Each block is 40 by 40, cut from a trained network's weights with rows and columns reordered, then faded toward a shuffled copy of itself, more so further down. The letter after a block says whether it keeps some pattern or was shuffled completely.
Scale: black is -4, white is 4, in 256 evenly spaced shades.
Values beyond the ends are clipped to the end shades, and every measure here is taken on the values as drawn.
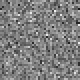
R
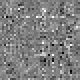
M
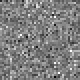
R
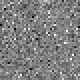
R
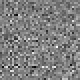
M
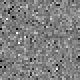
R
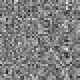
M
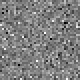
R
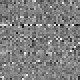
M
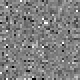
M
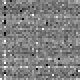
M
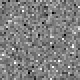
R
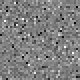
R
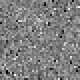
R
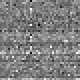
M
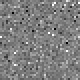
R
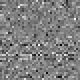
M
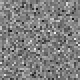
R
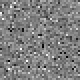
R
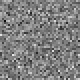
R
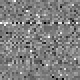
M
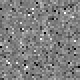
R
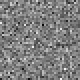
R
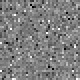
R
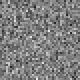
R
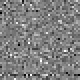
M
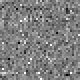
M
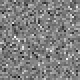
R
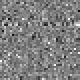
M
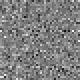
M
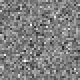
R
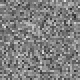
R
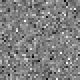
R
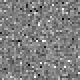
R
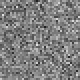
R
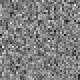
M
